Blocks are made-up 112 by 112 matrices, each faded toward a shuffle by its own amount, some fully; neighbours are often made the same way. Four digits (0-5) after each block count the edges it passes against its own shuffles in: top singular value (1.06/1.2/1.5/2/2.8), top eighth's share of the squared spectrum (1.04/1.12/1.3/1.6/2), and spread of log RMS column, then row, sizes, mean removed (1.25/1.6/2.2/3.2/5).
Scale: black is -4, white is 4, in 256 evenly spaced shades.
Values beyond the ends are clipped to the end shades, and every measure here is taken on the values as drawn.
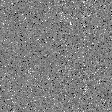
0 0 1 0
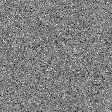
2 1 0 0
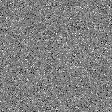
3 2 0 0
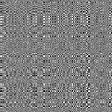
5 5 4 4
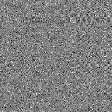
4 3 2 2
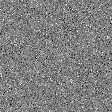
0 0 0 0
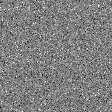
0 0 0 0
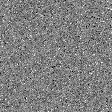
0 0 0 0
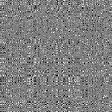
5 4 3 3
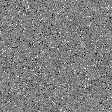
3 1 0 0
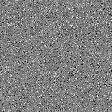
3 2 0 0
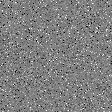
0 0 0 0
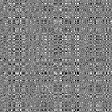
5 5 4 4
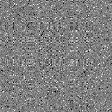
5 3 2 2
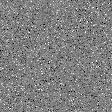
0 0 0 0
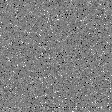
2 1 0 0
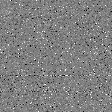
3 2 0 1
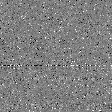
3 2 0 1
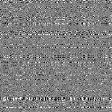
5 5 2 4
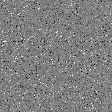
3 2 0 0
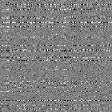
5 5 2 4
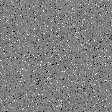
2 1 0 0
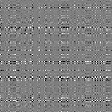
5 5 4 4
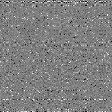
5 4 2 3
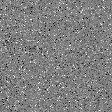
3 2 0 1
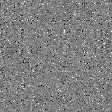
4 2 1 2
